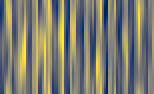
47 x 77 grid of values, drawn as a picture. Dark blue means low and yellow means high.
Slope: none. Grain: streaks running down. Stripes: upright, repeating 12 times. Ninth with the highest average: middle left.
